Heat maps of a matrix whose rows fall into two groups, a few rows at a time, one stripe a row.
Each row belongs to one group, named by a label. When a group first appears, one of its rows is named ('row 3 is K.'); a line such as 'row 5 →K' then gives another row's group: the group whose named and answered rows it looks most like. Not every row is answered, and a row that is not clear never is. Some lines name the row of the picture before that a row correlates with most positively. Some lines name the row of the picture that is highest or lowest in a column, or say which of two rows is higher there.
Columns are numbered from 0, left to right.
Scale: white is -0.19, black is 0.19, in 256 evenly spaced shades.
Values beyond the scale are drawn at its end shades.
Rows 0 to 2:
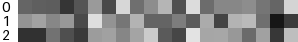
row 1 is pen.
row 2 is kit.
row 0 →kit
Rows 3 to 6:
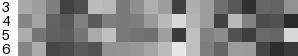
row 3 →kit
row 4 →pen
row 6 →pen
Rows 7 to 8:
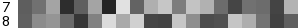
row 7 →kit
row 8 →pen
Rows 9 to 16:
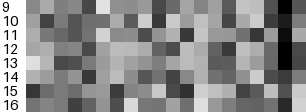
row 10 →pen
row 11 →kit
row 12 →pen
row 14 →pen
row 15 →kit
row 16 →kit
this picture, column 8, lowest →10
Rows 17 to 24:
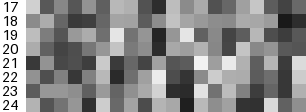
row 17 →pen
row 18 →pen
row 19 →pen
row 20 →pen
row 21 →kit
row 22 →kit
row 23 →kit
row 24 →kit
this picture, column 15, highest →24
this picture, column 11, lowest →19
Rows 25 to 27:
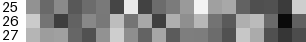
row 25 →kit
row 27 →pen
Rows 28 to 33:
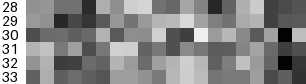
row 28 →pen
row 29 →pen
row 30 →kit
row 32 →pen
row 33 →pen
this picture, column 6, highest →30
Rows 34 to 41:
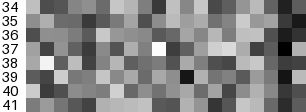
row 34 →pen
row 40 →pen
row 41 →pen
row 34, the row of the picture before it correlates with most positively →32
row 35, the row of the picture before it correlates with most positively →32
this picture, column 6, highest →37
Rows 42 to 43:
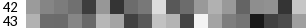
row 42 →kit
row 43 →kit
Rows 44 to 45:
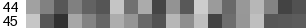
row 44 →pen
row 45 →pen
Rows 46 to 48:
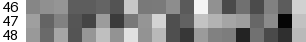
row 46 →kit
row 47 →kit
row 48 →kit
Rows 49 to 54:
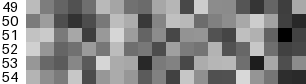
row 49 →kit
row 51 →pen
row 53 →kit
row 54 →pen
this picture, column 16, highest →53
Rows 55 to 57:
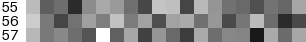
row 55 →kit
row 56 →pen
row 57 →kit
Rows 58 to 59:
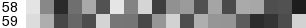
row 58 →pen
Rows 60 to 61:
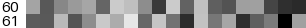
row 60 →pen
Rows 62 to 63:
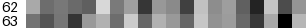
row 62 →kit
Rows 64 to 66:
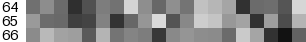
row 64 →kit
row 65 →kit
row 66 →pen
